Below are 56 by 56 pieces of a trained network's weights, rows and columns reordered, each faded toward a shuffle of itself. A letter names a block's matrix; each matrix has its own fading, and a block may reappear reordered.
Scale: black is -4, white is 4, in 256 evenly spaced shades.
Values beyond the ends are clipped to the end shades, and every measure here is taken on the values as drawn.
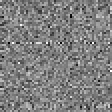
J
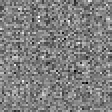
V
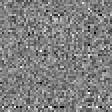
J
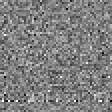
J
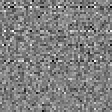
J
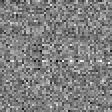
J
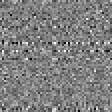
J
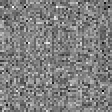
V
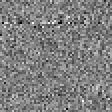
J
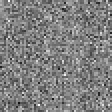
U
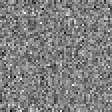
U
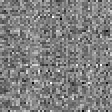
V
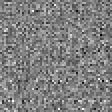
V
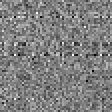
J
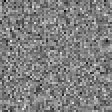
U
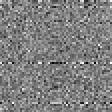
J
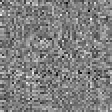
V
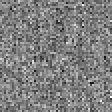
U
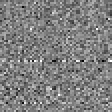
J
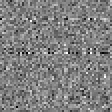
J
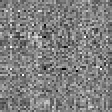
V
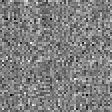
V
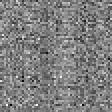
V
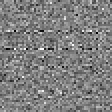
J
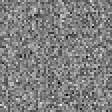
U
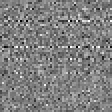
J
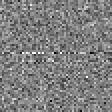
J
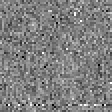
U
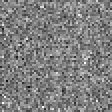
U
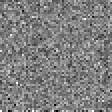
U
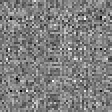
V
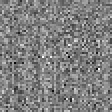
V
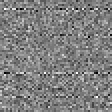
J
